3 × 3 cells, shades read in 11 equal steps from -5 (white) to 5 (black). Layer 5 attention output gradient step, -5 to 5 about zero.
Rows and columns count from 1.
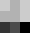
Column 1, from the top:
-3 -2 3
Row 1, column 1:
-3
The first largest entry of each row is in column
2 1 3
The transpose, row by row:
-3 -2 3 | -2 -2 2 | -3 -3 5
